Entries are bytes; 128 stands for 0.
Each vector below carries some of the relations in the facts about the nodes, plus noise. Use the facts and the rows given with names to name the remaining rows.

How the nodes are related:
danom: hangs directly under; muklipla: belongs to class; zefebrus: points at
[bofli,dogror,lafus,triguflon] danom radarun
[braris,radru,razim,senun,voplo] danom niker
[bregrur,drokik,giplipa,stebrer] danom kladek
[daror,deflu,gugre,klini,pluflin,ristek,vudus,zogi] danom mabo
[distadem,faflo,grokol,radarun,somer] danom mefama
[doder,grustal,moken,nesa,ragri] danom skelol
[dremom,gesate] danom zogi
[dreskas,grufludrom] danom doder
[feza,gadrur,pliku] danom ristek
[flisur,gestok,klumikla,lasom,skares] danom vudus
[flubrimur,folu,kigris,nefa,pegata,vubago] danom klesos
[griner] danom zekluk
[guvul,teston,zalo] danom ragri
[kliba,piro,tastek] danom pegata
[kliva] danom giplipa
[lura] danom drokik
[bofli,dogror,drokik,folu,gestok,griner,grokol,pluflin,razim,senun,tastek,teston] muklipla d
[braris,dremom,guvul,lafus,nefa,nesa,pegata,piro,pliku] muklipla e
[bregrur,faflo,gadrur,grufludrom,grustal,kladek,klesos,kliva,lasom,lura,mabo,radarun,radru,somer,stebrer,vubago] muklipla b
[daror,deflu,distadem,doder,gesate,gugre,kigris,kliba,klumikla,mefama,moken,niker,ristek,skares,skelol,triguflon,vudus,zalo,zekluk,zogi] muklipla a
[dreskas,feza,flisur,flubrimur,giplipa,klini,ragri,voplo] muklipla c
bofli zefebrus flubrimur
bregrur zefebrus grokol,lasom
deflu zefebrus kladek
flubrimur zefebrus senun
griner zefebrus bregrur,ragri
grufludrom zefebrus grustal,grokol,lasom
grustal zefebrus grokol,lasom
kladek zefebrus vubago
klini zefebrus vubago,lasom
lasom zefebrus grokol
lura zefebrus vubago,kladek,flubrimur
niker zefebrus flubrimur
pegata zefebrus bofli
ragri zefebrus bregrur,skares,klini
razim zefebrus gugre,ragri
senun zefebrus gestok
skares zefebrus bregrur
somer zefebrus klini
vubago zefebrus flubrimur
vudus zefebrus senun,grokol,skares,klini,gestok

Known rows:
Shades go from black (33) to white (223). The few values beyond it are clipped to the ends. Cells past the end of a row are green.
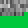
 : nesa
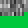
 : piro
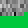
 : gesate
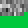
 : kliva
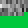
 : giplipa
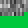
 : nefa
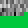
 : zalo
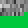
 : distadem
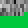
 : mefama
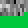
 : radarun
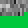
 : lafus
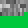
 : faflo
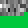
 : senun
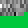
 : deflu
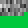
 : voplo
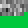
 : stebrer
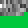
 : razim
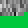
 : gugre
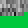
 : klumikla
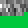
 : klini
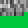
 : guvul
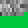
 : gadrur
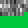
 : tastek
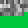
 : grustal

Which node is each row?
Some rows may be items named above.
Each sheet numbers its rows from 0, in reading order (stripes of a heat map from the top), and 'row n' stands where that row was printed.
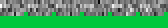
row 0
niker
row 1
voplo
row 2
zekluk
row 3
lafus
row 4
bregrur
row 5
feza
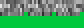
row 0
klesos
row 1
guvul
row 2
pluflin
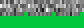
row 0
teston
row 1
gestok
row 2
moken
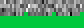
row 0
doder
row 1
bofli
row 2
zogi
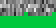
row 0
skelol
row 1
grokol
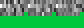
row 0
ragri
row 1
drokik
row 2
griner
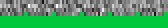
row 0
flisur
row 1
bofli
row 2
razim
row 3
skares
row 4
mabo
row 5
klumikla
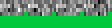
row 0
lasom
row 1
lura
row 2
radru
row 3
pegata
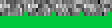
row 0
klesos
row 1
vubago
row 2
pluflin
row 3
dogror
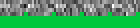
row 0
dreskas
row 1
razim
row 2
flubrimur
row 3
feza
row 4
kladek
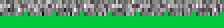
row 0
lasom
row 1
ristek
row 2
skares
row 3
somer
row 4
grufludrom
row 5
braris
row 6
zekluk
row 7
vudus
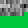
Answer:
dreskas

